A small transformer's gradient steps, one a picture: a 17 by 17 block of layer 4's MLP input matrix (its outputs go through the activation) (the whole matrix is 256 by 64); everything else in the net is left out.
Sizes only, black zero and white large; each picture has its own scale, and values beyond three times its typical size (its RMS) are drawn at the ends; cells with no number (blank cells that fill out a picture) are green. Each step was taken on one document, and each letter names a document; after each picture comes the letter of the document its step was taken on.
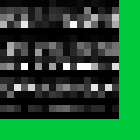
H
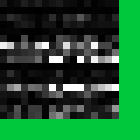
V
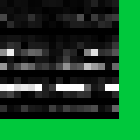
H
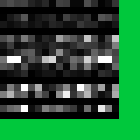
V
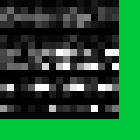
H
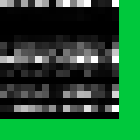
V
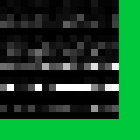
H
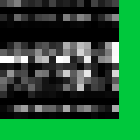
V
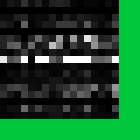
V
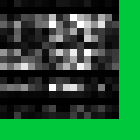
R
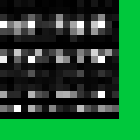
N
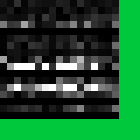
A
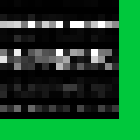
N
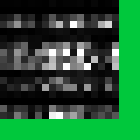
R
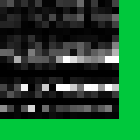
A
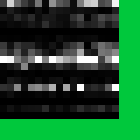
A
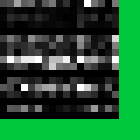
A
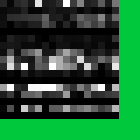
A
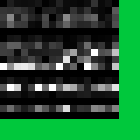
H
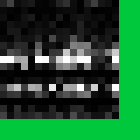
V
